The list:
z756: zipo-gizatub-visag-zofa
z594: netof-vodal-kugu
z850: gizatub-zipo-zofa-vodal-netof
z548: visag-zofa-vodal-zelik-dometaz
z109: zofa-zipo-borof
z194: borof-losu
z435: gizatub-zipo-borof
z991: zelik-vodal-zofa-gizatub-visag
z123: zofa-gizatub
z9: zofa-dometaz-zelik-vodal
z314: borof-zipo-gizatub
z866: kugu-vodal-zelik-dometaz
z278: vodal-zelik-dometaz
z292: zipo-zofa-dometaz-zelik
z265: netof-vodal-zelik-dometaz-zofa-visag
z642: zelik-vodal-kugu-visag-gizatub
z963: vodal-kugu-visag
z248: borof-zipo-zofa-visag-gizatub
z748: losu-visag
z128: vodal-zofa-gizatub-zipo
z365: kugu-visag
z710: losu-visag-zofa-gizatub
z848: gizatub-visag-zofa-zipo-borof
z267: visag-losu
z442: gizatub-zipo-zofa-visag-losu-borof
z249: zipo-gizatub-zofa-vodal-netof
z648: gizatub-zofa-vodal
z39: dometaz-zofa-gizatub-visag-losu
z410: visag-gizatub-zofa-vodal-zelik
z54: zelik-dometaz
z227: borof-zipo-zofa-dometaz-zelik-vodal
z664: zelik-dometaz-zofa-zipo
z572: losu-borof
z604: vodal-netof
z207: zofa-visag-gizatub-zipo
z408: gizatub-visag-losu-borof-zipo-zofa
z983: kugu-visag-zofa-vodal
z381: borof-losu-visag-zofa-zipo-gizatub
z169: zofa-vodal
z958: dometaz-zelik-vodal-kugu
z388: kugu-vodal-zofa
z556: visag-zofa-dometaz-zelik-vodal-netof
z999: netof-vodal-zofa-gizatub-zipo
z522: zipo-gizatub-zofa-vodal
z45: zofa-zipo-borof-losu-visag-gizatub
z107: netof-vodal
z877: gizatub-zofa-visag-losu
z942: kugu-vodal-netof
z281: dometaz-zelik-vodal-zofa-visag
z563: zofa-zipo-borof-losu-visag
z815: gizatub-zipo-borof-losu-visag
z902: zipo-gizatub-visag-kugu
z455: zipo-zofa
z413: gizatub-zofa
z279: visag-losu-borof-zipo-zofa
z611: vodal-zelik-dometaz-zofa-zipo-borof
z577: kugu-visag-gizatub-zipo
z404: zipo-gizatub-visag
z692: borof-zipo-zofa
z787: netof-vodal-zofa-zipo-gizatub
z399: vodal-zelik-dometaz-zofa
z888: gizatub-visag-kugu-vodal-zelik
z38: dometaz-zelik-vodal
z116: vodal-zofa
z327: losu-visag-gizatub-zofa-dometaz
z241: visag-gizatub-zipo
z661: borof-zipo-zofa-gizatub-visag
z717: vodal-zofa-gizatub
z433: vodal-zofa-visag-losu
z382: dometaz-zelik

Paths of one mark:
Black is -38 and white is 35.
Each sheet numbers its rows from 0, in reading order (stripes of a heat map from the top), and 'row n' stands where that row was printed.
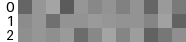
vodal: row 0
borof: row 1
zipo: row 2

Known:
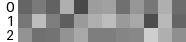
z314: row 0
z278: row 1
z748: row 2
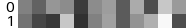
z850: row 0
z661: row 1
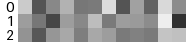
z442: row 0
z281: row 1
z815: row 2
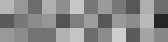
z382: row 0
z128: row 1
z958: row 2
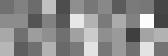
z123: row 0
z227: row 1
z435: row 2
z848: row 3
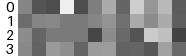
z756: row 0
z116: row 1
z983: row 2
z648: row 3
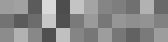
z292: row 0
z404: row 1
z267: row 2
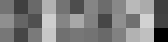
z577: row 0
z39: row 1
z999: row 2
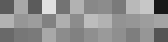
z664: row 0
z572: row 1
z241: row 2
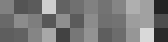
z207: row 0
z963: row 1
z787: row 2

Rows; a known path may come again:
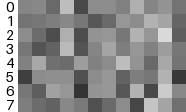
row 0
z455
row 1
z388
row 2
z692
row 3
z404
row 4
z866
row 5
z717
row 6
z850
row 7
z365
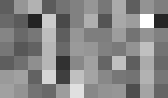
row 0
z604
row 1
z248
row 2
z413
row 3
z45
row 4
z249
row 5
z292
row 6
z38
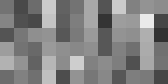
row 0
z902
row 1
z381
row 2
z128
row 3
z877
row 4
z382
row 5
z123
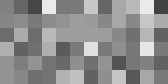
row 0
z327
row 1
z279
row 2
z54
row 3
z848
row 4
z169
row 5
z958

